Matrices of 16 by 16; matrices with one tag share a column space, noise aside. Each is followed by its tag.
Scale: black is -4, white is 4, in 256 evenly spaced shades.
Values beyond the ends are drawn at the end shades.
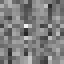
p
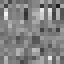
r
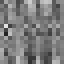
p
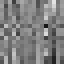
p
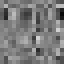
r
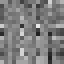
p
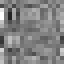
r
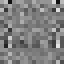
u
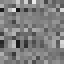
u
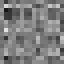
r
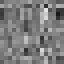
r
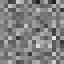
u
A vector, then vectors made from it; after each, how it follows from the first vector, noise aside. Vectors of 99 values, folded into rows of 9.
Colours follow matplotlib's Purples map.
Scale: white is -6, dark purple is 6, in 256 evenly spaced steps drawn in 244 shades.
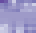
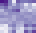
scaled up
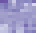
copied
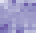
negated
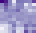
scaled up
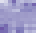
negated
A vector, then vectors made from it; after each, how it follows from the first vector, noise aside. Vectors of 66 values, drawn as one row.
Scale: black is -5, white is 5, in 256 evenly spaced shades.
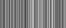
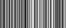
scaled up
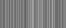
shrunk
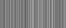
shrunk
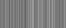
shrunk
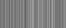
shrunk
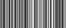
scaled up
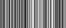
scaled up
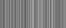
shrunk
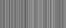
shrunk
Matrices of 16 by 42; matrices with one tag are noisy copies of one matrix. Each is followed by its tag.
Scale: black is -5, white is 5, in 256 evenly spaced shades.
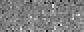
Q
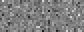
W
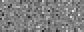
W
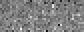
Q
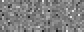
W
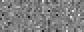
W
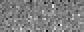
Q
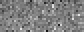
Q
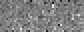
Q
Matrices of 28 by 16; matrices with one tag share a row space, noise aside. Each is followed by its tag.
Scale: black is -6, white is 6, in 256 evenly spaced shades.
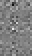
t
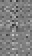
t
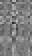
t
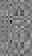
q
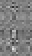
t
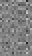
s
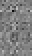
t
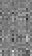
s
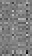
s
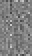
q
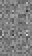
s
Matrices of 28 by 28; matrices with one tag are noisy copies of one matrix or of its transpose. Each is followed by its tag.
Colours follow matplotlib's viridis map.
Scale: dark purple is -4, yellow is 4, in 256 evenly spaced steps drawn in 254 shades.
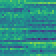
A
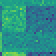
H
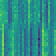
A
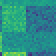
H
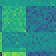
H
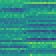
A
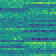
A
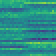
A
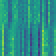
A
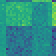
H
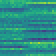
A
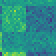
H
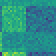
H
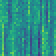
A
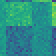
H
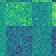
H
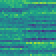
A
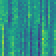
A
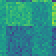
H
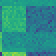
H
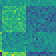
H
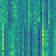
A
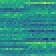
A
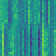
A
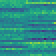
A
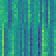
A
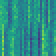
A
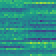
A
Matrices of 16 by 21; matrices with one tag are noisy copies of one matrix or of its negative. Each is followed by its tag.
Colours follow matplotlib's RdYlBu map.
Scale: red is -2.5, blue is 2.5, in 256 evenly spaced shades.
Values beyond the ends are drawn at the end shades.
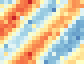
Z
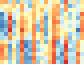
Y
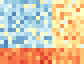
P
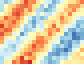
Z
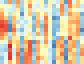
Y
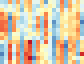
Y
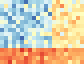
P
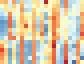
Y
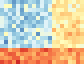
P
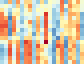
Y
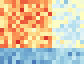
P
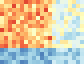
P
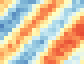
Z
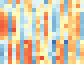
Y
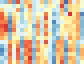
Y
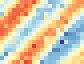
Z
